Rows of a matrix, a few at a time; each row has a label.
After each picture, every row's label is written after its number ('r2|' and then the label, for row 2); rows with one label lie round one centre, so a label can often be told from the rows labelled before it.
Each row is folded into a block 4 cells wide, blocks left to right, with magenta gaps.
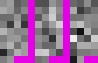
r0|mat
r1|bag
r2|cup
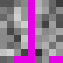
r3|bag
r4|mat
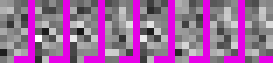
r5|mat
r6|cup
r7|cup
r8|bag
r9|cup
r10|mat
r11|bag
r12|bag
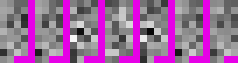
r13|mat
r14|mat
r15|cup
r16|bag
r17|cup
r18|mat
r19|mat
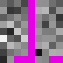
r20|cup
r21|mat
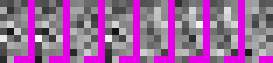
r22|cup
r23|cup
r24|mat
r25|cup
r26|bag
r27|bag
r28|bag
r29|mat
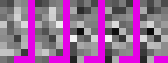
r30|bag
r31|bag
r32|cup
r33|cup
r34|cup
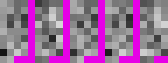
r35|mat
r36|bag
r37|mat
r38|mat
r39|bag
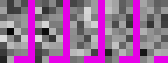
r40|cup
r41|cup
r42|bag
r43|mat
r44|mat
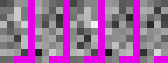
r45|bag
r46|mat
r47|bag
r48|mat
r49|mat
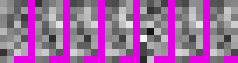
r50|mat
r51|bag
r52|bag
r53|bag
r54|cup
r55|bag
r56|bag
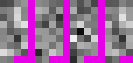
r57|bag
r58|mat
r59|cup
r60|bag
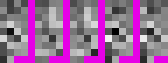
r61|cup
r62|bag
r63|bag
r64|cup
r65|cup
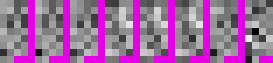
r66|mat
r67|mat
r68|mat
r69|bag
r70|bag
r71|bag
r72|mat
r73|cup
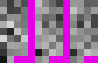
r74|cup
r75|mat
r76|mat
